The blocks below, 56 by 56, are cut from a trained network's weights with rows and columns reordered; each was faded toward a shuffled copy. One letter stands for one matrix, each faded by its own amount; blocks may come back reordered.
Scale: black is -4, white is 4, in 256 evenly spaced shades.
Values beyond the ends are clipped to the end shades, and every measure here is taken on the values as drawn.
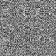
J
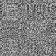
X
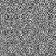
X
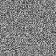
J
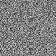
J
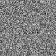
J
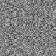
X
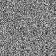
J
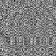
X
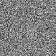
J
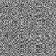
X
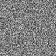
J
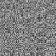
X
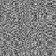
X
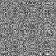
X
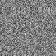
J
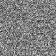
J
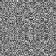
X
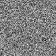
J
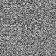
J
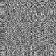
X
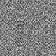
X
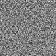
J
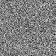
J
